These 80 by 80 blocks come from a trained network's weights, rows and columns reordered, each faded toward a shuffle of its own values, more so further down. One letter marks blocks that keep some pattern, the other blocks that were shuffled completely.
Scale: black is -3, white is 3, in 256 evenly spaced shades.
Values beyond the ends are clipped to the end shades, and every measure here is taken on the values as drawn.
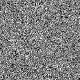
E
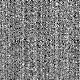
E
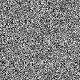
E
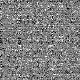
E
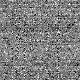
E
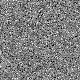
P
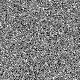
P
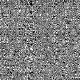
E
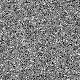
P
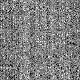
E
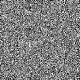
E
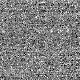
E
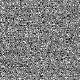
E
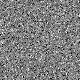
P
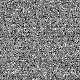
E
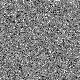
P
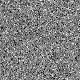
P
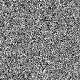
E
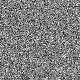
P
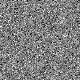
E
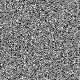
P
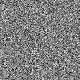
E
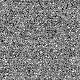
E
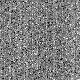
E
